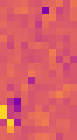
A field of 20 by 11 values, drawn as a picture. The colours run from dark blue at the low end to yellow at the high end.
A few values lie far out on both sides of the bulk. The bottom left is the roughest part. Overall the values sit about 60% of the way up the scale. An odd patch, rougher than its surroundings, sits in the bottom left.
